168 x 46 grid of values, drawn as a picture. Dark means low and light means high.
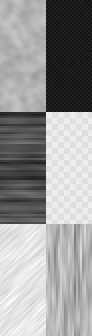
The table splits into 3 rows of 2 panels. Panel 1,1: high, blotchy, faint in contrast. Panel 1,2: very low, checkered, faint in contrast. Panel 2,1: low, streaked across. Panel 2,2: very high, checkered, faint in contrast. Panel 3,1: very high, slanting up to the right, faint in contrast. Panel 3,2: high, streaked downward.
